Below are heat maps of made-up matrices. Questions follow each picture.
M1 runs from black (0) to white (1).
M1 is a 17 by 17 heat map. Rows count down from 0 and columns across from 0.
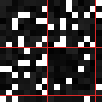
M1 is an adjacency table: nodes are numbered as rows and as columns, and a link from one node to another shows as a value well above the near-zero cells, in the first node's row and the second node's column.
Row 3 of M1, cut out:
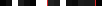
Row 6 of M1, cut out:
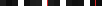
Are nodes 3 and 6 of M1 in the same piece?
yes
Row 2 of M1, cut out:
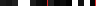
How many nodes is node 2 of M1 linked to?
5
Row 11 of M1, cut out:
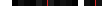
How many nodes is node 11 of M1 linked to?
3
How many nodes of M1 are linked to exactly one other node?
1
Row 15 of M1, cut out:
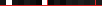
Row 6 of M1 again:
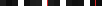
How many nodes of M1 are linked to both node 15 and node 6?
1
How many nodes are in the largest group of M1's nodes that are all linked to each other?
4
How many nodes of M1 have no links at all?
1
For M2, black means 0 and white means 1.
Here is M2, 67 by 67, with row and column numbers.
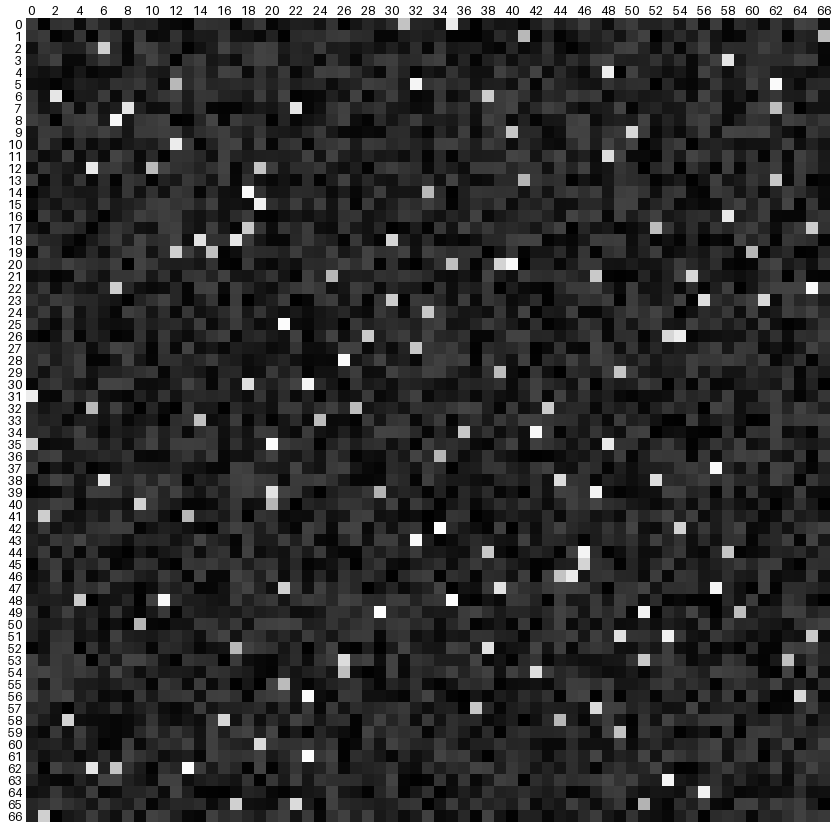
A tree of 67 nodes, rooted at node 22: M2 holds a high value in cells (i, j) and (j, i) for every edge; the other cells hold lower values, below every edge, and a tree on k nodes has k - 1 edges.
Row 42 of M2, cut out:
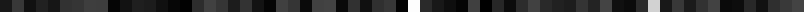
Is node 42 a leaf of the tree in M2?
no
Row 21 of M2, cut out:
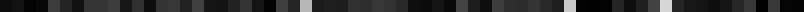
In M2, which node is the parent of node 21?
47
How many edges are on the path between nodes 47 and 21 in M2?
1
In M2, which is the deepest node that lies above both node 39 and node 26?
51
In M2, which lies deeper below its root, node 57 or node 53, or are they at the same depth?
node 57
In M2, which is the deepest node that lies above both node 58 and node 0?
65
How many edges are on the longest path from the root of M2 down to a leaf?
9
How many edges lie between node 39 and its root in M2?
5
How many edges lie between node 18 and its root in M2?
3
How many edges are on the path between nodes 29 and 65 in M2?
3
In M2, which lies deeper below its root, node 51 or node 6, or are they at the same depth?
node 6
